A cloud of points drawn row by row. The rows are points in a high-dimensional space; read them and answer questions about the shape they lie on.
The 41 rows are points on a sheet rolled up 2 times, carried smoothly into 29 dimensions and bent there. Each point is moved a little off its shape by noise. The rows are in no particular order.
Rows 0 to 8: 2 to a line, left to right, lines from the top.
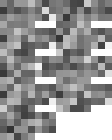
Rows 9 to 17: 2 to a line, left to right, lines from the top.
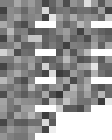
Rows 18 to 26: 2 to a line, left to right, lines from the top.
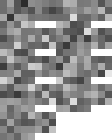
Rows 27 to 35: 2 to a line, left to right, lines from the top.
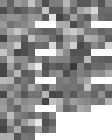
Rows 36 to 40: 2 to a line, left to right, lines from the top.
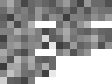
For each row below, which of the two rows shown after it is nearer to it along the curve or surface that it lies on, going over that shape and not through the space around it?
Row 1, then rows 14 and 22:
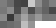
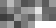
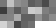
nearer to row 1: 14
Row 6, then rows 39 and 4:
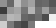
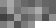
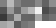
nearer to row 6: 4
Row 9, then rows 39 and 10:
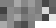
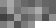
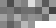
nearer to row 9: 10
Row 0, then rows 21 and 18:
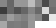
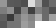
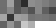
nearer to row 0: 21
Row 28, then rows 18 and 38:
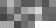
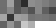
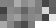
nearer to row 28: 18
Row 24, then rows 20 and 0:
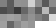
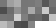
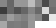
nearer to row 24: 0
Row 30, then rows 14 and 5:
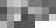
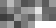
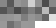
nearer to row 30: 14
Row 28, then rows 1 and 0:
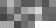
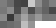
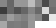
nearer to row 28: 1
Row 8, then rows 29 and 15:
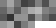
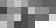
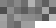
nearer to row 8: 29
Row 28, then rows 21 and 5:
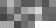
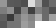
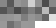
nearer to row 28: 21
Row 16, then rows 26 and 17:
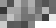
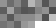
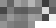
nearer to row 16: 17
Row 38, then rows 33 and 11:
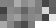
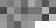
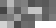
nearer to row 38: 33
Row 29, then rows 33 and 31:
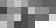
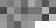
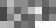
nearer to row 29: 31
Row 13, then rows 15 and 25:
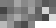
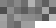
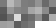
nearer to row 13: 25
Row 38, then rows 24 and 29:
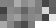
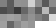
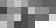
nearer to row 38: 24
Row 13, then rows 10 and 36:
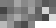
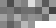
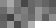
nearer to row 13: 10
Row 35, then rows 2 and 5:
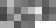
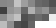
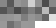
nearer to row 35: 2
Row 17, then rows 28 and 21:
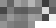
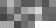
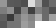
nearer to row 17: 21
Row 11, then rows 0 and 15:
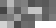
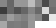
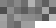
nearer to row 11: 0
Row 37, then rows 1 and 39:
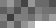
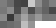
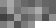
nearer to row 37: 39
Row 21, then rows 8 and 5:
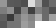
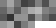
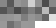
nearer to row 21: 5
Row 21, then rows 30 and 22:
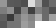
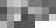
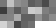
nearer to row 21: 22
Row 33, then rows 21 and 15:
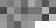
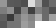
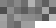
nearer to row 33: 15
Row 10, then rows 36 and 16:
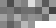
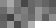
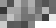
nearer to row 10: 36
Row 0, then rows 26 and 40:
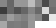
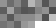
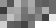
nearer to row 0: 26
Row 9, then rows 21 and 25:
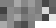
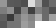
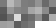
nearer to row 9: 25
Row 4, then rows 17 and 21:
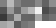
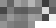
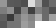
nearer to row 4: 21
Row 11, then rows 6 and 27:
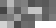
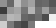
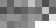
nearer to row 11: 6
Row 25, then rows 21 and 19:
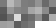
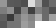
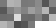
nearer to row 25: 19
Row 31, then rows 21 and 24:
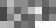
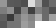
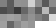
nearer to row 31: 21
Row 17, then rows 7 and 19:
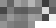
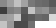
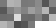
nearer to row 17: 19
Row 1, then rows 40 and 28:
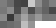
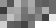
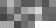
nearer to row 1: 28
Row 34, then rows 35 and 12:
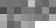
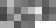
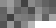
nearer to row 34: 12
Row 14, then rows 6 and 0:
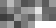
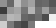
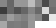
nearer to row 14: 6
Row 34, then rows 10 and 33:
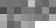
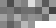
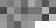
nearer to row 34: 33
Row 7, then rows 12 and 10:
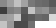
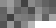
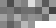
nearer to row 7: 10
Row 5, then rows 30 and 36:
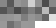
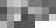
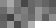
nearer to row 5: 36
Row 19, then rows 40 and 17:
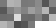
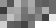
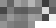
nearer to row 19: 17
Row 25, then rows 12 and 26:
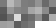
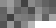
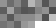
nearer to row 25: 12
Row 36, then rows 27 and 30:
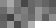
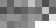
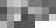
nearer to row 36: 27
